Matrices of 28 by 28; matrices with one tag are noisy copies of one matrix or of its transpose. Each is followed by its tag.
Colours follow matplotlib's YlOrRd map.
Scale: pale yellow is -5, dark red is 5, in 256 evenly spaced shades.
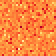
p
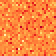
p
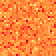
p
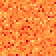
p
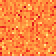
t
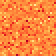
p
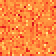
t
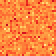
t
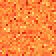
t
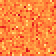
t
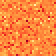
p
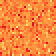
t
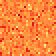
t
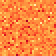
p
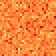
p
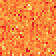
t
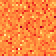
p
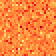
p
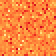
p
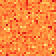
t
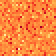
p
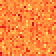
t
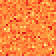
t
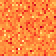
p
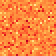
p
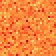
p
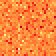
p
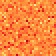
p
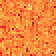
t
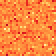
t
